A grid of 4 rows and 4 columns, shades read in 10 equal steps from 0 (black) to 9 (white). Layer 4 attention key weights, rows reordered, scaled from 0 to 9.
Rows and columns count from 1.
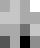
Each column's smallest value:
3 6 0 5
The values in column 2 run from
6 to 7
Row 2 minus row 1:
1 0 0 -3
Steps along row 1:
up down up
